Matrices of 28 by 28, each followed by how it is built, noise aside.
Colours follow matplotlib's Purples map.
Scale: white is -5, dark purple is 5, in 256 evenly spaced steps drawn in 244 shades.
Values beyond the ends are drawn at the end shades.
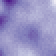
smooth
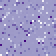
sparse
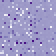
sparse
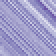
Toeplitz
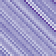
Toeplitz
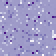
sparse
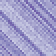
Toeplitz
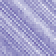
Toeplitz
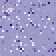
sparse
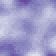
smooth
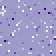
sparse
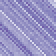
Toeplitz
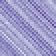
Toeplitz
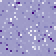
sparse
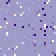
sparse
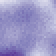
smooth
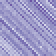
Toeplitz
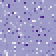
sparse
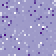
sparse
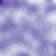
smooth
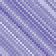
Toeplitz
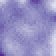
smooth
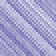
Toeplitz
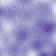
smooth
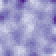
smooth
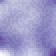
smooth
